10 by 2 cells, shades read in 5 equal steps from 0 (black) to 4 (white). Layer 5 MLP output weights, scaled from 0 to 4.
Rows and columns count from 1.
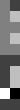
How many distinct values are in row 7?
2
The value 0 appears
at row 9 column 2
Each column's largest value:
4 3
